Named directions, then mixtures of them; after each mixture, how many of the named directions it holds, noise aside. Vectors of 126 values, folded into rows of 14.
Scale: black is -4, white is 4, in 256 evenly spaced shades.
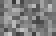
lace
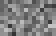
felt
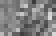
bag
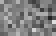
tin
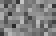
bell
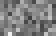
three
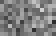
two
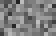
one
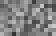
two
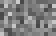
one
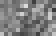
one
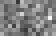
three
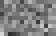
three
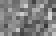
one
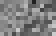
three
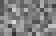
two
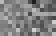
two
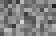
two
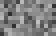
one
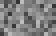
one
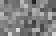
three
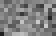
three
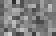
one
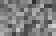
two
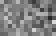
one
